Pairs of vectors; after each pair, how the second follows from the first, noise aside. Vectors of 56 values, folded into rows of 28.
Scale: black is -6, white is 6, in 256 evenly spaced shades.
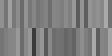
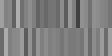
reversed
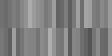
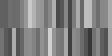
scaled up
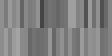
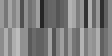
scaled up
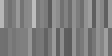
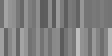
reversed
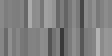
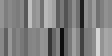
scaled up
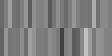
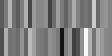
scaled up
